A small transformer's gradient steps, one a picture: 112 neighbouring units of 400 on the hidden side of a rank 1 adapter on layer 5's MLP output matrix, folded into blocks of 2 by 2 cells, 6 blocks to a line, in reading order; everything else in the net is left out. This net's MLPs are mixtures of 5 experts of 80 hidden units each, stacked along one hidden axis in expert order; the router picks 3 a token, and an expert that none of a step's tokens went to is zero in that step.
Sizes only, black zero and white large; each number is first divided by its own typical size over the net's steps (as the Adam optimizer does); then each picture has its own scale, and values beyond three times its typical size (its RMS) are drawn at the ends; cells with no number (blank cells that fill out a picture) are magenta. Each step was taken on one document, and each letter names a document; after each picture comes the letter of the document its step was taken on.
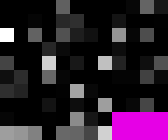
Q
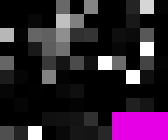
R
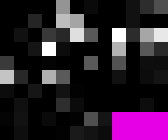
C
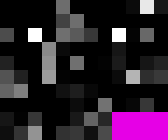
Q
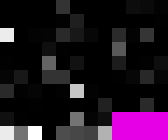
Q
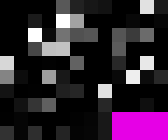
C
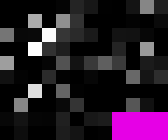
R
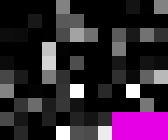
C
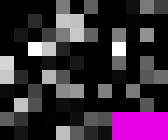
C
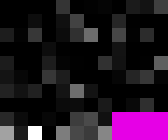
Q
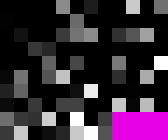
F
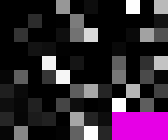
F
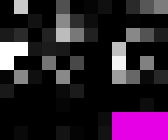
C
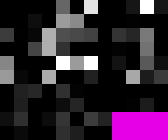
R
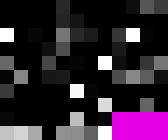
Q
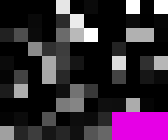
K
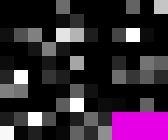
K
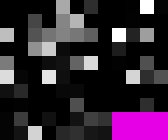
R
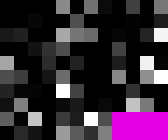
C
